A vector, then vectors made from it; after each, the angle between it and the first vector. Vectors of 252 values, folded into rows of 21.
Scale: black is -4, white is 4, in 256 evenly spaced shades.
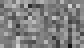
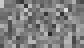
partly opposed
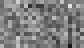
nearly parallel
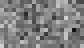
orthogonal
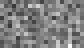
nearly opposite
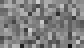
partly aligned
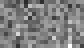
nearly opposite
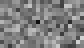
orthogonal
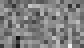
nearly opposite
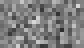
partly aligned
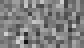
partly aligned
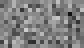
partly aligned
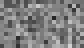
nearly opposite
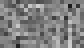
nearly opposite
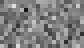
partly aligned
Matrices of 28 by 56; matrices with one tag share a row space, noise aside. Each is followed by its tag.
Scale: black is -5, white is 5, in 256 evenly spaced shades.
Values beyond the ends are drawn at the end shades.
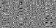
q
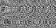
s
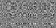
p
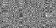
q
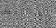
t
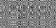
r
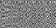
s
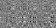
p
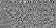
p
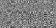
p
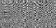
t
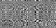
t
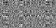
q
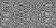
q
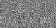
r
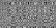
p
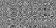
p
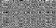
q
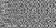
s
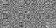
q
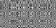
r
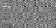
t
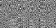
r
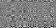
p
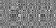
r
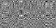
q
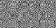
r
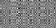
r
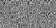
r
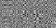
t
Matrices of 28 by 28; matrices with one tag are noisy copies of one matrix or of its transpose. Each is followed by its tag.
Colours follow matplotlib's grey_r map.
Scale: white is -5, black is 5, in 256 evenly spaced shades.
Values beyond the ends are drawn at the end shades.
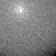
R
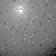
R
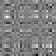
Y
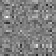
Y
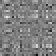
Y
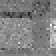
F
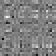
Y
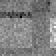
F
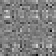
Y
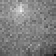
R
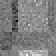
F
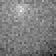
R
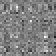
Y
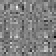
Y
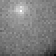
R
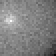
R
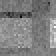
F
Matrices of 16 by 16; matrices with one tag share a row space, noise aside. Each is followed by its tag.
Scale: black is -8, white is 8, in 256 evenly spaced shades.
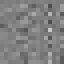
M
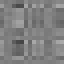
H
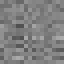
H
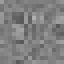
H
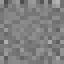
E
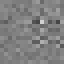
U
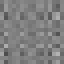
E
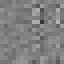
U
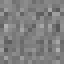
E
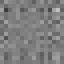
E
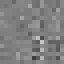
U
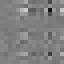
M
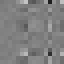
M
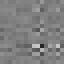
U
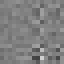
U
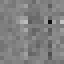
M
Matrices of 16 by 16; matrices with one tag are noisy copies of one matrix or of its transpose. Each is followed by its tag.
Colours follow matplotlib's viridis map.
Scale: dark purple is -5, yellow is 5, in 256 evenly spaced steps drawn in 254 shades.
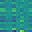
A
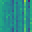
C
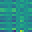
A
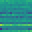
C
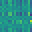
A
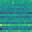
C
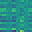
A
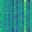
C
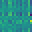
A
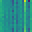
C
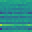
C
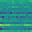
C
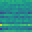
C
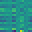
A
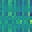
A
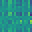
A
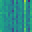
C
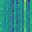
C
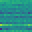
C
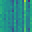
C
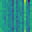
C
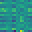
A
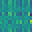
A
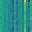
C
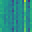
C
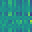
A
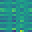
A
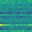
C
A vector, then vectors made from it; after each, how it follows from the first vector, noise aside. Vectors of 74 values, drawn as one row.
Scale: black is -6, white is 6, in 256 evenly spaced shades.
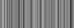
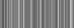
negated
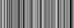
scaled up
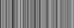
wrapped around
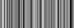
scaled up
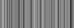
copied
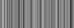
copied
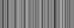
wrapped around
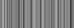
copied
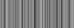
wrapped around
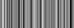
scaled up
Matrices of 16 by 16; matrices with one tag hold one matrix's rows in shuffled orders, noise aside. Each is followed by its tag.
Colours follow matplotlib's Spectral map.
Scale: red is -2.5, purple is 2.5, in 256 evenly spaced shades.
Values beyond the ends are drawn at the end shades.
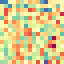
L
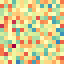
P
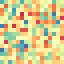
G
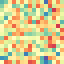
L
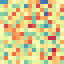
L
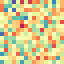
G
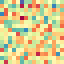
G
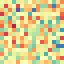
P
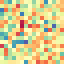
G
